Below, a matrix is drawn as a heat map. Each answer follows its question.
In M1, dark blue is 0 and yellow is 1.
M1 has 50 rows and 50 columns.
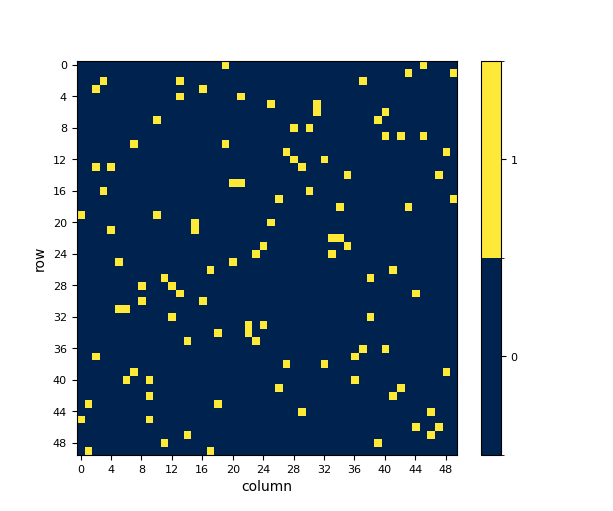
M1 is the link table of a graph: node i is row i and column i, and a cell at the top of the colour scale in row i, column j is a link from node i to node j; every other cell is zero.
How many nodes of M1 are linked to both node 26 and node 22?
0
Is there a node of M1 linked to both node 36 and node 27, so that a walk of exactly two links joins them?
no
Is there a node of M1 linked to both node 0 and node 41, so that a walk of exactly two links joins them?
no
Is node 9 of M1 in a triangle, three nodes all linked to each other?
no
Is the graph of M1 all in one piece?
yes
